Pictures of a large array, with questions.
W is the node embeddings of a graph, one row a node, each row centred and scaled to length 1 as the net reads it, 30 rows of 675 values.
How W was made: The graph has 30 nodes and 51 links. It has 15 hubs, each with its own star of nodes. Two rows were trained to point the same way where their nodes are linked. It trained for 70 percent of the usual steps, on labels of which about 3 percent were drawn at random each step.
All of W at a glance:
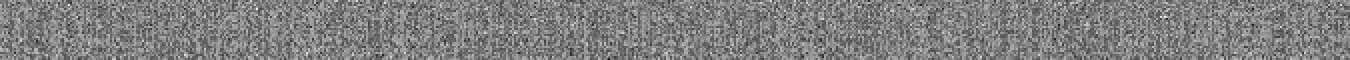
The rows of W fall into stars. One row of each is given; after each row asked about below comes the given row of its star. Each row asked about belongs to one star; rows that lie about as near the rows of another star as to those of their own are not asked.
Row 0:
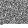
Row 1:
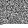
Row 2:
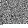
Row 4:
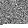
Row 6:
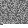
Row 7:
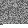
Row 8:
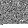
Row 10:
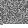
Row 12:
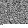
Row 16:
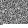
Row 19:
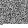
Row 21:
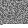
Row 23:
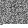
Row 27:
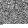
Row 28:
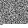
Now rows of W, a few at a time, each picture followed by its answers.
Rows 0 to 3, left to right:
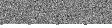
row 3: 23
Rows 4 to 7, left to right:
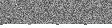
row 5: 19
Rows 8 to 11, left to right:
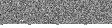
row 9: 6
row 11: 2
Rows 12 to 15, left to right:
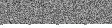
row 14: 12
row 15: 16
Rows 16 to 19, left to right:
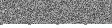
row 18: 0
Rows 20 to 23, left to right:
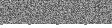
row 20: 10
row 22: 1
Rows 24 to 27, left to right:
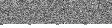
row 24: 4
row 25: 8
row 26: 7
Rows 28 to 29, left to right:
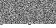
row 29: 28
